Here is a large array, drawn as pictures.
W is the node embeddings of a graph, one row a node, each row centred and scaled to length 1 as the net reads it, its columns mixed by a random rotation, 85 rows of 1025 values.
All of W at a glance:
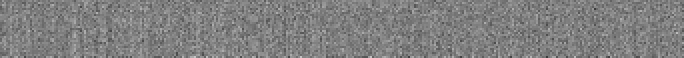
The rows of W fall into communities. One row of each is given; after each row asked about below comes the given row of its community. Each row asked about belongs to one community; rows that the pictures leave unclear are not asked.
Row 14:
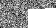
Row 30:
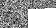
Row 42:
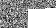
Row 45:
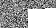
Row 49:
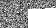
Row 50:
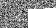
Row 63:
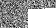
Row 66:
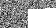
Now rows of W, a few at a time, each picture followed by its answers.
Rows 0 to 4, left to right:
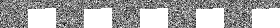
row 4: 14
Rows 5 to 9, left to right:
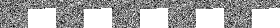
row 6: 66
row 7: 30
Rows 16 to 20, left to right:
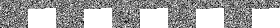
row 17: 45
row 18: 45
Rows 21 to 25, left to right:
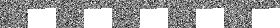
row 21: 66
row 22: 14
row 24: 50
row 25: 49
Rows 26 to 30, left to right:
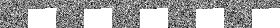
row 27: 66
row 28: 66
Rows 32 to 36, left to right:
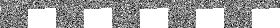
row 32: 66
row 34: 49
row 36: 14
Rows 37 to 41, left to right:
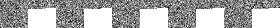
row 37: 63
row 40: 30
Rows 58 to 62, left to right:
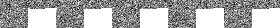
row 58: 42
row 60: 49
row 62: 45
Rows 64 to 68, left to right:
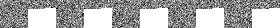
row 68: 45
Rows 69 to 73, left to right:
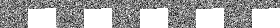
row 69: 50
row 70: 45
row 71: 49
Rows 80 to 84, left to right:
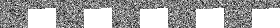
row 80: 14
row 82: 49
